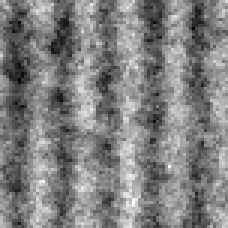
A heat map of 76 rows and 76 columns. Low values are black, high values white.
The top left is the ninth with the lowest average. On average the colour sits 50% of the way up the scale. Stripes running up and down repeat 5 times from left to right.
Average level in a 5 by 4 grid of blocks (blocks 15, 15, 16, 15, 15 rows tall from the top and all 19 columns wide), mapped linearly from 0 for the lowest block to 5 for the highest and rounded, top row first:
2 2 2 2
0 2 4 4
1 3 3 5
3 2 5 4
4 3 5 3
